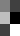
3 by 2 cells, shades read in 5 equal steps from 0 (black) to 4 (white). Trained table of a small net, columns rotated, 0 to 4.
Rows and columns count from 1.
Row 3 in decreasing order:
4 1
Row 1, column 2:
1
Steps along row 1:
down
